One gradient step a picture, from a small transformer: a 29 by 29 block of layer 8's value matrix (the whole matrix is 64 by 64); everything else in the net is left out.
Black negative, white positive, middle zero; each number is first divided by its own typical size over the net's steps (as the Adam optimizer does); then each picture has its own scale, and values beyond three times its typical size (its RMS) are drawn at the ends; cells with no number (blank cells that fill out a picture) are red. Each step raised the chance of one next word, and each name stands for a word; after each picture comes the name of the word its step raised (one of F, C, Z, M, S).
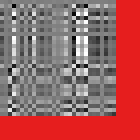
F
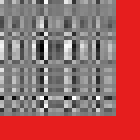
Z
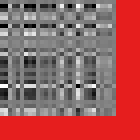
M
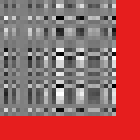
M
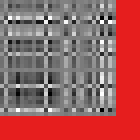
M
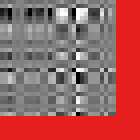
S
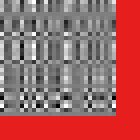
Z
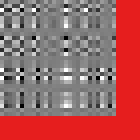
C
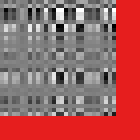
S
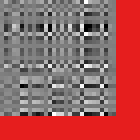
F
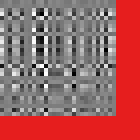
F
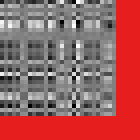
Z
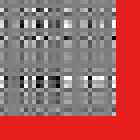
C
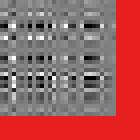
C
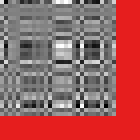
Z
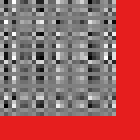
Z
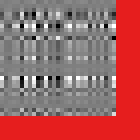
C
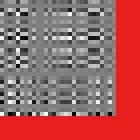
F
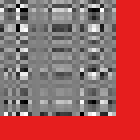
S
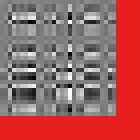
M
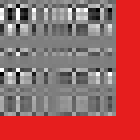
S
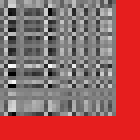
F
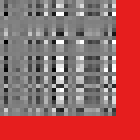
M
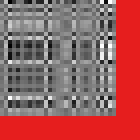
Z
